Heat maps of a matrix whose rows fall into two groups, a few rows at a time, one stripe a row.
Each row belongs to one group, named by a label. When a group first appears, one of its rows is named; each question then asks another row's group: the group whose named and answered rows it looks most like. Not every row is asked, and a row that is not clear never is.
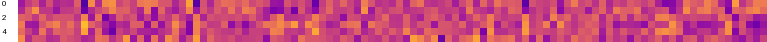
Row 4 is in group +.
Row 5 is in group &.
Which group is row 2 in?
+
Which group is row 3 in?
+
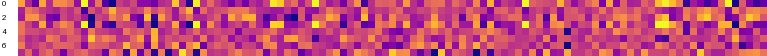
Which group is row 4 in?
&
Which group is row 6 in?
&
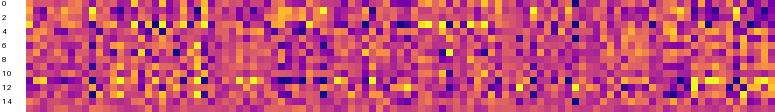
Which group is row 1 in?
+
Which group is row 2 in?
+
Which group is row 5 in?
&
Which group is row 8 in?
&
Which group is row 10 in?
&
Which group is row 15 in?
+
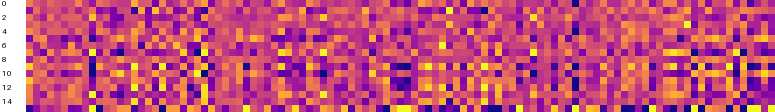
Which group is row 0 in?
&
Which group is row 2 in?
+
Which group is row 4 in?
&
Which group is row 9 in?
&
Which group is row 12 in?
&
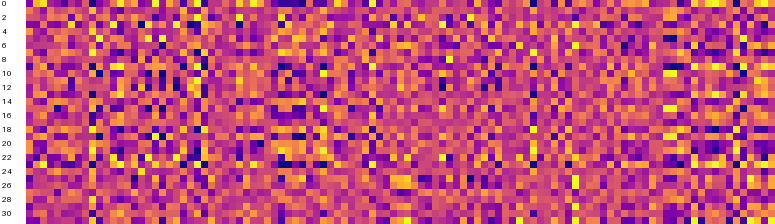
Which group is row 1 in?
+
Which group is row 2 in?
&
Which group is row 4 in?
+
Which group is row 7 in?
+
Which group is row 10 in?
+
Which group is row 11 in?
&
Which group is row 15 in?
+
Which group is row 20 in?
+
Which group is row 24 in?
+
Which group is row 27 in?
&
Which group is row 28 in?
+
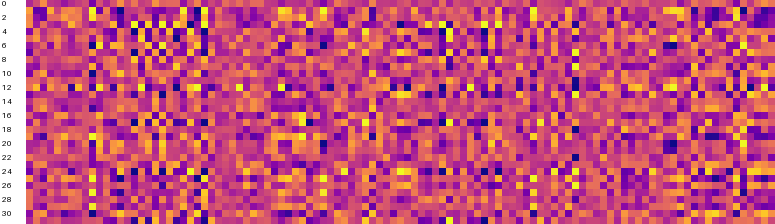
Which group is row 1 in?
+
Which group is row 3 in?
&
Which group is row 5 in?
&
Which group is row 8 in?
&
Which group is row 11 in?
&
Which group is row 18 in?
&
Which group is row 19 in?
+
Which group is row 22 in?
&
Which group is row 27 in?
+
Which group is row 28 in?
&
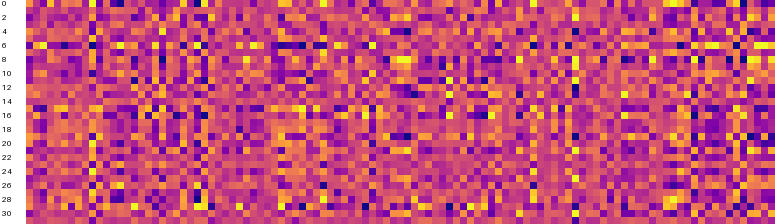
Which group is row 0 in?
+
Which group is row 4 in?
&
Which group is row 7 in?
+
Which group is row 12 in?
&
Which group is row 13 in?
&
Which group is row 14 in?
&
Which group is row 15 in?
+
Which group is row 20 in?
+
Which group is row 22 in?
+
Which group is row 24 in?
+
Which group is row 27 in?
+
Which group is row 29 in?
&
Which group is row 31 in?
&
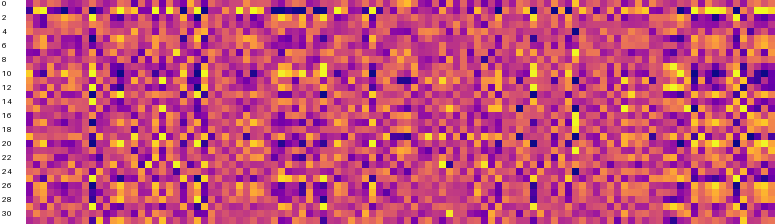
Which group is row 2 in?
+
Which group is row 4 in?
&
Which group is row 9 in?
+
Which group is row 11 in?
&
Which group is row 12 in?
+
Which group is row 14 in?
+
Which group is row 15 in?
&
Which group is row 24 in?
&
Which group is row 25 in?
+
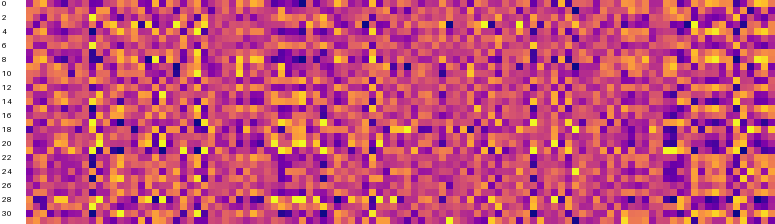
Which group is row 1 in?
&
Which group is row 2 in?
+
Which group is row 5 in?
&
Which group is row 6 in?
+
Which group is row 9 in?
&
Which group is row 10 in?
&
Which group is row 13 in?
+
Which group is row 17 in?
+
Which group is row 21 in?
+
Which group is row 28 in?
+
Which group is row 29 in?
+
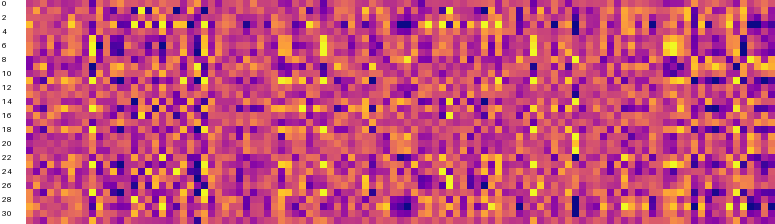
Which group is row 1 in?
&
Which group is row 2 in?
&
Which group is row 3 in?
&
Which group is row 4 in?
&
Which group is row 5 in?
+
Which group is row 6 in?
+
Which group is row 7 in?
+
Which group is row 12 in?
&
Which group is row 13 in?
&
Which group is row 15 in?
+
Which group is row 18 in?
+
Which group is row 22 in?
&
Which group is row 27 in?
+
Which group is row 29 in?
&
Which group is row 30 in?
&
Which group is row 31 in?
+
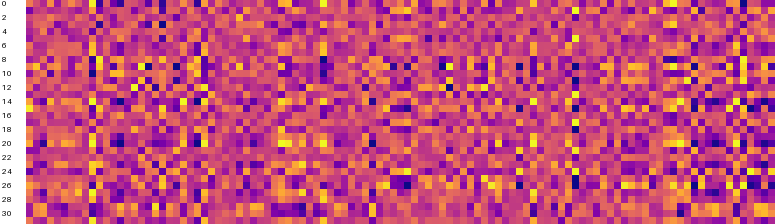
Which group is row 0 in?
+
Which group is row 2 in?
&
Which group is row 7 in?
+
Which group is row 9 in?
&
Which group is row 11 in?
&
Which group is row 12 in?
&
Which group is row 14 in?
+
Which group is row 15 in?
&
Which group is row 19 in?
+
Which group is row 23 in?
+
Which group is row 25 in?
&
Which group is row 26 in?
&
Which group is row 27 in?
+
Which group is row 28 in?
+
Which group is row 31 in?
+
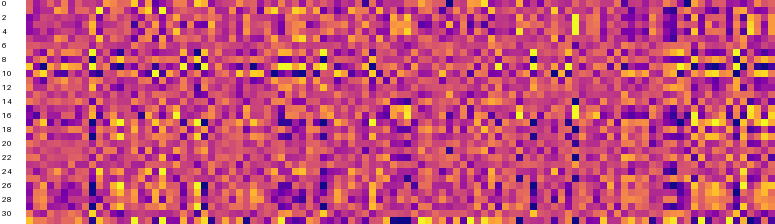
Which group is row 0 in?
&
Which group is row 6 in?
&
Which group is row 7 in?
+
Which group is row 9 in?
+
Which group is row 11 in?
+
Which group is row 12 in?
+
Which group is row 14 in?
&
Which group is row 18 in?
&
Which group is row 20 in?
&
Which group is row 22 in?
&
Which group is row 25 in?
&
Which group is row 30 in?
+
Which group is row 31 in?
&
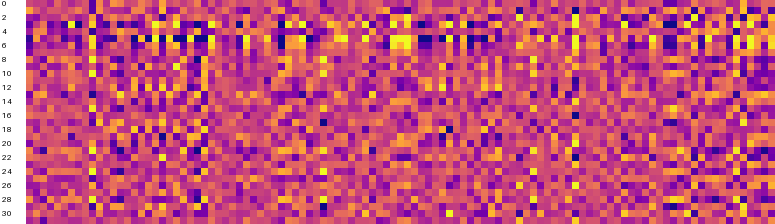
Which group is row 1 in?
&
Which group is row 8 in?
+
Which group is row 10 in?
+
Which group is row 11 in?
&
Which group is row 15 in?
+
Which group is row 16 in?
&
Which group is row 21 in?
+
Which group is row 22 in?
&
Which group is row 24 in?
+
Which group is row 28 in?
+
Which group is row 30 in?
&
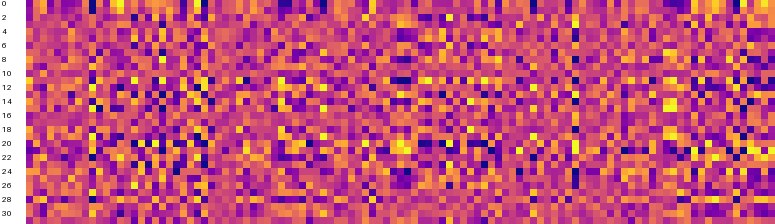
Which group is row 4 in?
&
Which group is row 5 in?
&
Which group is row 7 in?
+
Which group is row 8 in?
&
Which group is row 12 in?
+
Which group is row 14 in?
&
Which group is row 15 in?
+
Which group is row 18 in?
&
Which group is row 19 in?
+
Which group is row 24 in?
&
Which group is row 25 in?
&
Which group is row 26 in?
&
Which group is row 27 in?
+
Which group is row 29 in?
+
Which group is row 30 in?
+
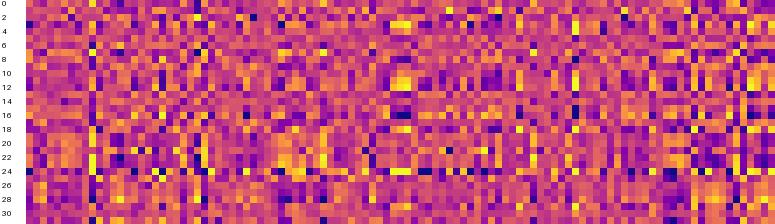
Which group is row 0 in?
+
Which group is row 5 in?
&
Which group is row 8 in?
&
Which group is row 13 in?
&
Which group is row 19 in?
+
